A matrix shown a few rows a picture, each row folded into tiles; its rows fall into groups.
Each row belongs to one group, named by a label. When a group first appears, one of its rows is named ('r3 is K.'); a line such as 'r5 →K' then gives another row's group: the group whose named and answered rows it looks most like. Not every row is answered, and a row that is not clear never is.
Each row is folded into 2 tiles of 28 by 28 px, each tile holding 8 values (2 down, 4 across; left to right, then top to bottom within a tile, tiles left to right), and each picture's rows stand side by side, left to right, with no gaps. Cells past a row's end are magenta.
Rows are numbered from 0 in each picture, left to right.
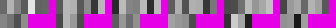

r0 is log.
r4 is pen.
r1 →pen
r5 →log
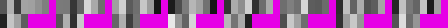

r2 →log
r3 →log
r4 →pen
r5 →pen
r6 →pen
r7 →pen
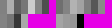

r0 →log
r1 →pen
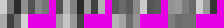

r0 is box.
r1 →pen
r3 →log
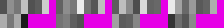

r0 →pen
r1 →pen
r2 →log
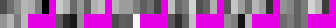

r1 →box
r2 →box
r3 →box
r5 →log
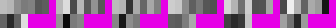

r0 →box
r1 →box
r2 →box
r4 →box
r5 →log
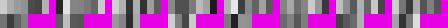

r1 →pen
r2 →box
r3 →log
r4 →box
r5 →log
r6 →box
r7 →box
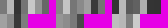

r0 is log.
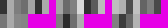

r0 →pen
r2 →box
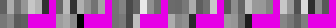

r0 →log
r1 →pen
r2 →log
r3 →pen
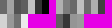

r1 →box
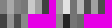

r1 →box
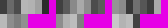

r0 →log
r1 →pen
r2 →pen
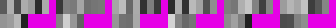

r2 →box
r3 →pen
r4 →pen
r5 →box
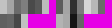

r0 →box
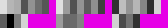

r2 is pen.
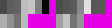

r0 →log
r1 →log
